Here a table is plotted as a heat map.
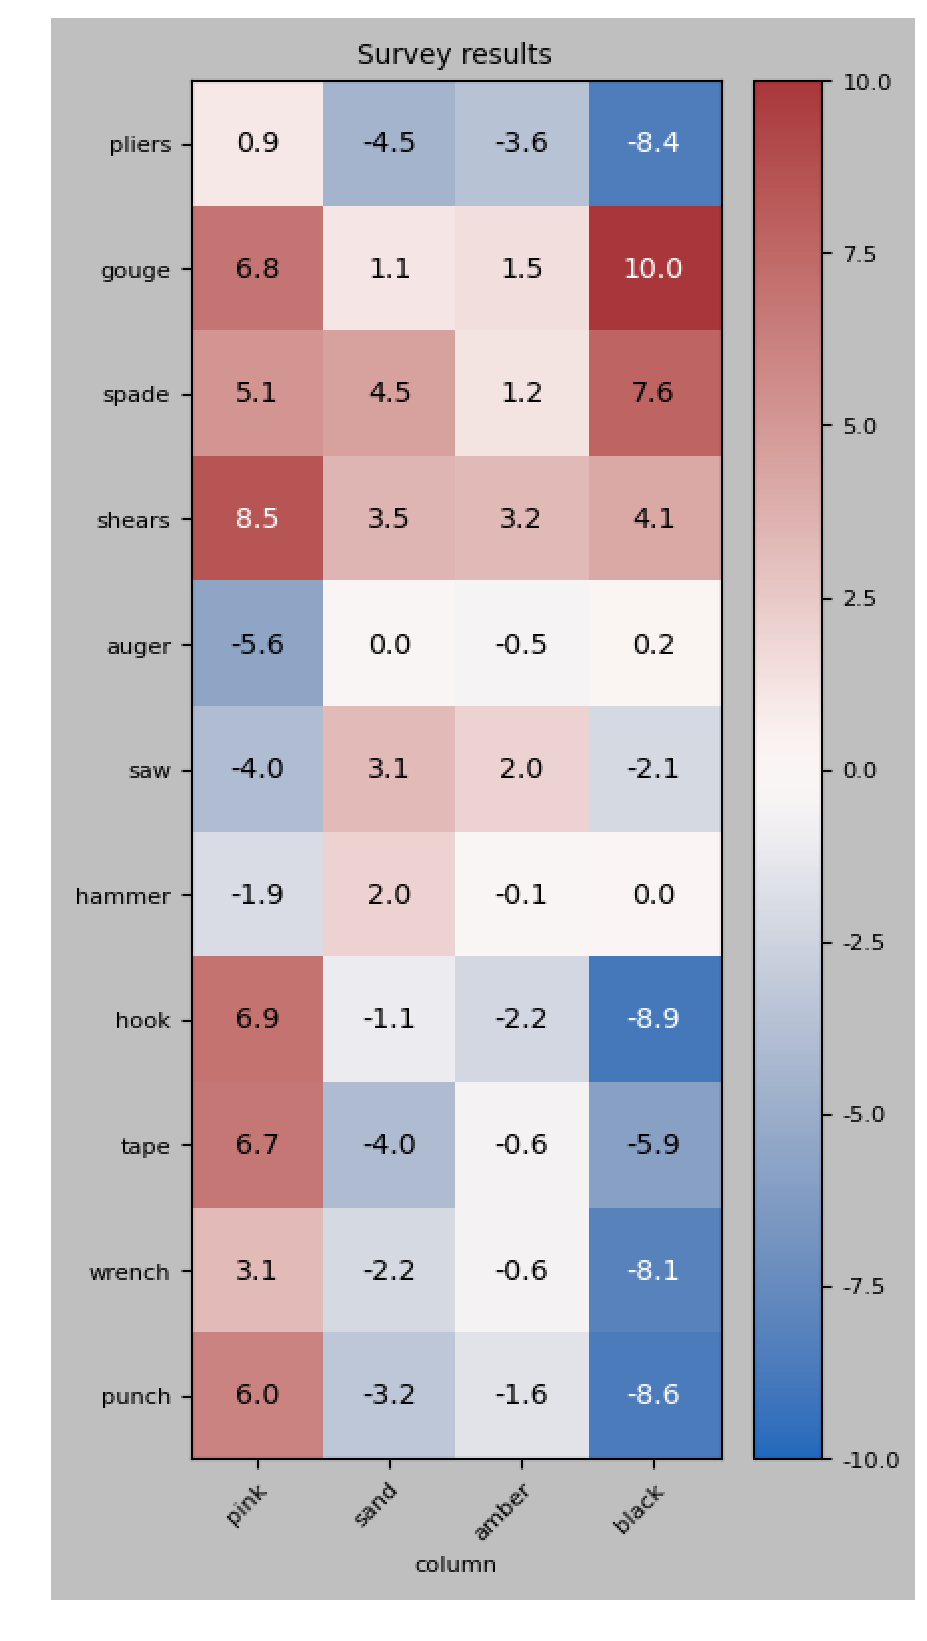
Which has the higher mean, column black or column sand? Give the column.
sand
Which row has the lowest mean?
pliers
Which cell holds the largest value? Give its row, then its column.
gouge, black
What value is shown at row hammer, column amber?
-0.1
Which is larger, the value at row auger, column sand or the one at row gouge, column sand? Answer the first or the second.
the second
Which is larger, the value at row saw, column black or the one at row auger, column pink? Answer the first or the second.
the first
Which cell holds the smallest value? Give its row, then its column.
hook, black
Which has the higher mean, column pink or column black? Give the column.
pink
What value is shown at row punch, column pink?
6.0
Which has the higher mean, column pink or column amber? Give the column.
pink
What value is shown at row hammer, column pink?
-1.9
